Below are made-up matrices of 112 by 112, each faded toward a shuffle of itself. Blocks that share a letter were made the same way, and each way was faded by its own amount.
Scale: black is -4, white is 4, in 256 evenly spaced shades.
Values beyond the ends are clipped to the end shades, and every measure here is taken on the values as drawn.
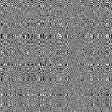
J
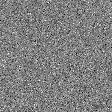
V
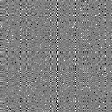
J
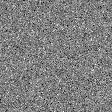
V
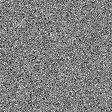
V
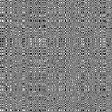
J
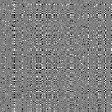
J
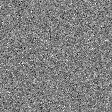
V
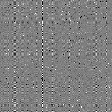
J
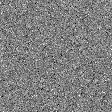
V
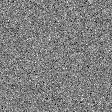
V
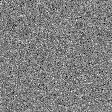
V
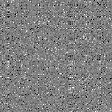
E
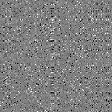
E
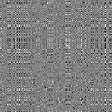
J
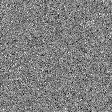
V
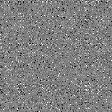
E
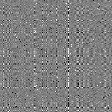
J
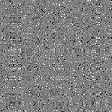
E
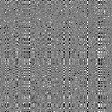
J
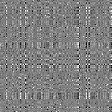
J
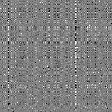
J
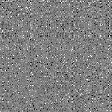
E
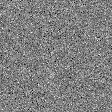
V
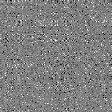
E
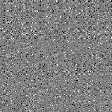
E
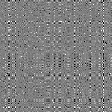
J
